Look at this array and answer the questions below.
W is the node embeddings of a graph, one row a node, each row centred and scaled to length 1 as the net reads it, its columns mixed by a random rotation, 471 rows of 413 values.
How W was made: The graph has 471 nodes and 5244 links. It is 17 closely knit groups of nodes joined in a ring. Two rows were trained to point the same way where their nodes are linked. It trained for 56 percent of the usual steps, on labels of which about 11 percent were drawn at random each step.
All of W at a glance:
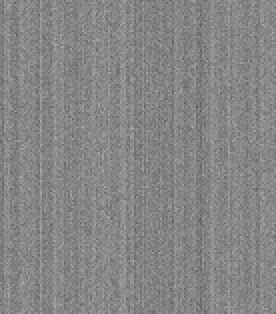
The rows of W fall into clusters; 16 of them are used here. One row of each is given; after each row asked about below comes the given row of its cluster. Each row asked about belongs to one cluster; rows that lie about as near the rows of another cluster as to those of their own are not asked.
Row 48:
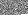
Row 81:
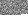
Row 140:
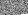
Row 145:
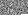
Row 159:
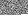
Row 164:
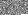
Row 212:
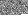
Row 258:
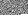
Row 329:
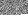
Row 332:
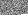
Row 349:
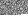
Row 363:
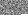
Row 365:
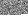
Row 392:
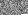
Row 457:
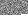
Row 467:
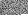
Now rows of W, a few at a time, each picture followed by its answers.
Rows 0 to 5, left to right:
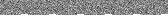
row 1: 363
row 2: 258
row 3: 81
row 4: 48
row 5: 164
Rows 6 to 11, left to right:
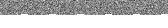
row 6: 329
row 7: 349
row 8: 365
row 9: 212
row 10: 467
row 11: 164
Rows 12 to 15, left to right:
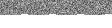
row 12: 145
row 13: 48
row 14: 363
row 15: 349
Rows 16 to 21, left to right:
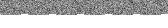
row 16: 332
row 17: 145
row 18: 212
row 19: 164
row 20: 212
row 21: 392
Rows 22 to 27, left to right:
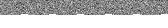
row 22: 212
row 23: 159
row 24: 81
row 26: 363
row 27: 258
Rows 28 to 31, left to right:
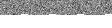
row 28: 164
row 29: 48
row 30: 212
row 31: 81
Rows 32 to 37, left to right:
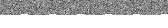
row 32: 363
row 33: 81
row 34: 145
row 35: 164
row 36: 159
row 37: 329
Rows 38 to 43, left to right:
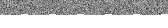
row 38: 392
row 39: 467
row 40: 457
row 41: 212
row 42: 48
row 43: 258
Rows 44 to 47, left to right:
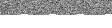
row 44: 365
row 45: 140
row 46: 258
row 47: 467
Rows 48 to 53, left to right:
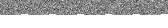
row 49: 48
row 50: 349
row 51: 457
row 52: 329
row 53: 145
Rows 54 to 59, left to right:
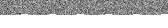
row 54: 258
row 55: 365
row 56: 349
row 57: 48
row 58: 467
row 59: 329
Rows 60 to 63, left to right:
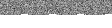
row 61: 81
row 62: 332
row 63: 258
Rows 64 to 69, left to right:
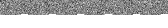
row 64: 349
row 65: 48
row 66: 48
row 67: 81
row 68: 212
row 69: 365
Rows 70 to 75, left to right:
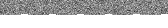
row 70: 457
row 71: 140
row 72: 363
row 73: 392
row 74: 140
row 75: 159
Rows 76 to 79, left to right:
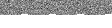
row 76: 145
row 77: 363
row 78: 81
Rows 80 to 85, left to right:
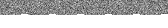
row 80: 349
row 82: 145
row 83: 467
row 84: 258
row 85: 329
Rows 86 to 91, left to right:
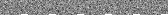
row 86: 365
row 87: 145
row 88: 332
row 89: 140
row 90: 159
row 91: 159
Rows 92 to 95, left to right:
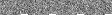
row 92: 81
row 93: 457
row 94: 329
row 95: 212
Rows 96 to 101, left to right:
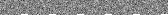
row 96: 164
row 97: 145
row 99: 145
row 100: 349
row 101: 164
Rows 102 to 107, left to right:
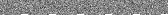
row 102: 48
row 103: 212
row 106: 212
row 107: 164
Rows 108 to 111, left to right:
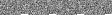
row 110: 332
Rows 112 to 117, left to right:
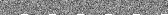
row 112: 365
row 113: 81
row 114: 349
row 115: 467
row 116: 329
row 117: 329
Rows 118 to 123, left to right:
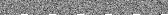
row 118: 164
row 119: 140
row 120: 332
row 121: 332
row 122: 349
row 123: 212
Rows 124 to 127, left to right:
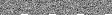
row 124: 363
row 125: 329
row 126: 145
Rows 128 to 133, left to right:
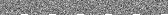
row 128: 363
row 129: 48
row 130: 145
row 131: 349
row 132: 48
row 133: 258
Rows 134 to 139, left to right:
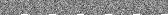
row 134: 365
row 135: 258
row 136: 258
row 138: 332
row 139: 258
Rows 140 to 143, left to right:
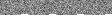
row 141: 212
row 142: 81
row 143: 159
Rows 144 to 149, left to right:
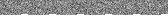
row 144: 392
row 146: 212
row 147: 48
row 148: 164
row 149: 159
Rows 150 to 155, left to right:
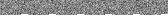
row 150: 349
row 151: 140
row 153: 159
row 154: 329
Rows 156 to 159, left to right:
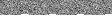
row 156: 392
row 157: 332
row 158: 363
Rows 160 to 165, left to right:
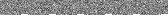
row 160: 159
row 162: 164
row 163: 363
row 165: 365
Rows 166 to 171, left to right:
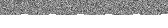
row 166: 392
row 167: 145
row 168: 140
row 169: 48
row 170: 81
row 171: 48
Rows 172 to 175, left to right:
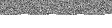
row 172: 332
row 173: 258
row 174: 159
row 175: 363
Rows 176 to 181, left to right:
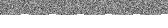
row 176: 164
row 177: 332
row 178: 140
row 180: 159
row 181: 48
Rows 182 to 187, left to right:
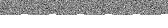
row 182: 467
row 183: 363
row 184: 467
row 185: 48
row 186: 164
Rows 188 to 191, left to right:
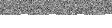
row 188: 363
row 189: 363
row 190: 159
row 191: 349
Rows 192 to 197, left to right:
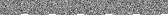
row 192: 392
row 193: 164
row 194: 140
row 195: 332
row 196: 329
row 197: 48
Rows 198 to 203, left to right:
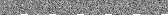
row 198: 81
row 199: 145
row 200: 140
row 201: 140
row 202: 81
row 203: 159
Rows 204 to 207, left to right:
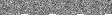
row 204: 392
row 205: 140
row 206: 329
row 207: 329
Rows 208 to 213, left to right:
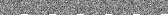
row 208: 392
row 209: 159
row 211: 212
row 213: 145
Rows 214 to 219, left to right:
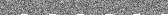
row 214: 349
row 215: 457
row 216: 365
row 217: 467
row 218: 332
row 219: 48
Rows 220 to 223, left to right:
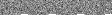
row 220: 145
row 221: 145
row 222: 140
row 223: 81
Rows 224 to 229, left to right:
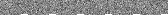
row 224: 365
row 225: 457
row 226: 140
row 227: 164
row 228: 467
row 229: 81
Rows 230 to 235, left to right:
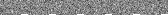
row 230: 363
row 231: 467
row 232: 81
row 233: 258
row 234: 457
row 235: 159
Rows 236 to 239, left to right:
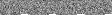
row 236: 81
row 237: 258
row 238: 81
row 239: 212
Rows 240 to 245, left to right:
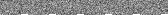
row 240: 332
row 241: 48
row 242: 140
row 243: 349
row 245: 363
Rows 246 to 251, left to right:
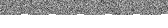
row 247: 363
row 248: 159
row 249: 457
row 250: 392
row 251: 145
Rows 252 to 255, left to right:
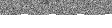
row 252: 332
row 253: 392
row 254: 457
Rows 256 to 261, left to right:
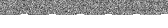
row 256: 81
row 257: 81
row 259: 467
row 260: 392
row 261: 329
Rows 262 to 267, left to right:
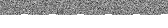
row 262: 467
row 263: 365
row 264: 164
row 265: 145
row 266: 467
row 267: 457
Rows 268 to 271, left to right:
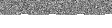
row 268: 329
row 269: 48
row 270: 365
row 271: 164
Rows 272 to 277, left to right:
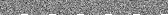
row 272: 332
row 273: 48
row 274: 467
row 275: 349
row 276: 159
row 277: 81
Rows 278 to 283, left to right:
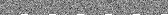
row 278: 363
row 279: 164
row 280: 145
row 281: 332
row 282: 258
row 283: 467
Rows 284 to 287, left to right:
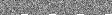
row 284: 258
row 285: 392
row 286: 365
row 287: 140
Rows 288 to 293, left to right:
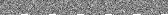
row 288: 363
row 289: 258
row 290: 48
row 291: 392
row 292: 363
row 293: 332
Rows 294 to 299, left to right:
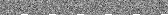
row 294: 363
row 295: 365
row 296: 159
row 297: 48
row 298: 159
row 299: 212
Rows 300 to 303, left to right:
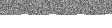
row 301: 457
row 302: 140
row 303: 258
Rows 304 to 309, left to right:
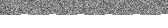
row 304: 457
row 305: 363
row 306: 258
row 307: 212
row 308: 48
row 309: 164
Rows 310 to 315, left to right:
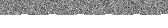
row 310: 159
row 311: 81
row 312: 349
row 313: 164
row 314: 212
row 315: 81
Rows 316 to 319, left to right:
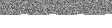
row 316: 81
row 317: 457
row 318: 258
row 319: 145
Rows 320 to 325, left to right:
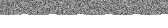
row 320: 48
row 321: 145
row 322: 164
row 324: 145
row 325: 48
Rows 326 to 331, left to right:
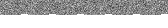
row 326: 365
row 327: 329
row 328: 145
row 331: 349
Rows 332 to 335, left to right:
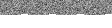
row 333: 329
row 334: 145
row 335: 332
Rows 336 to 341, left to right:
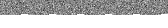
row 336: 212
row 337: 159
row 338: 159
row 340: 329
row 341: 258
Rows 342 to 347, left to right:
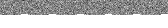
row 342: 81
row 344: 365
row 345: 363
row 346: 349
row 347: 212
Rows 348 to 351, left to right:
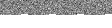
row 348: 363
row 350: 349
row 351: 48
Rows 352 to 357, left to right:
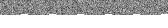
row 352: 258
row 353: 457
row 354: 212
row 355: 467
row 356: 457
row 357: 145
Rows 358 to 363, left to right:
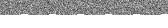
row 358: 365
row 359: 212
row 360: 48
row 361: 349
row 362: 467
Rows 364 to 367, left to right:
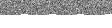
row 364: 140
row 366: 349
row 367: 81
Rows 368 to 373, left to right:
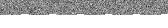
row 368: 145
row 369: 332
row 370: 329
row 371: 349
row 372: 349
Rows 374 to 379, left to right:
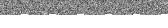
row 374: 212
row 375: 159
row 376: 332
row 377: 392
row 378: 48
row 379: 48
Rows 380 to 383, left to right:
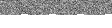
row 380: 212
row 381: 349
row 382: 363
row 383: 329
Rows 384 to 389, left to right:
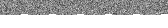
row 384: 212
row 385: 145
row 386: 349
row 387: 145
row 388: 365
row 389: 329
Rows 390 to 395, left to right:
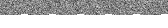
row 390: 140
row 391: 457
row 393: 159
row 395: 365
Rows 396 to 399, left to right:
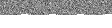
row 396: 81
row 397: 392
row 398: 363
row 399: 365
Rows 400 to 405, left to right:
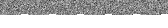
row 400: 48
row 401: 48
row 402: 365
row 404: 457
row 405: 159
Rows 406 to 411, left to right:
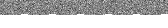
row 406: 363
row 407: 365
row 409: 365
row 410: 363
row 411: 140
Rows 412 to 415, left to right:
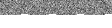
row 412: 349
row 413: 258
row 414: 81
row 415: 212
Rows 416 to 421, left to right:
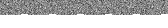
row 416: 349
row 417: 164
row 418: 140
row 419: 258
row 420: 145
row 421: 164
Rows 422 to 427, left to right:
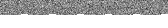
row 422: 365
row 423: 140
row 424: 467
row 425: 365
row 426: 467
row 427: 332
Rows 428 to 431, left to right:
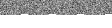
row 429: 349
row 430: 212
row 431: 159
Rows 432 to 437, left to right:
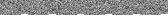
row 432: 363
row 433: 81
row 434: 467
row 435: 140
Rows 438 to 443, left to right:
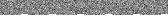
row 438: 145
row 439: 81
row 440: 159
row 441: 363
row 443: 258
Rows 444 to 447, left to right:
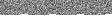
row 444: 363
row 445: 81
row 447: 349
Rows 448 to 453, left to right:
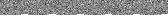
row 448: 392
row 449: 365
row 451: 365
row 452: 392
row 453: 140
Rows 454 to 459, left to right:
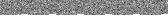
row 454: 48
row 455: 363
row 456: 457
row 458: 140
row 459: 392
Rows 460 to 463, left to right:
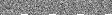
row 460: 363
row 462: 365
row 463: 365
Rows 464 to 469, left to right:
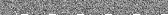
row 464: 159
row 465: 140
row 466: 363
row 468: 467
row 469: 467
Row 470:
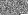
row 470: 212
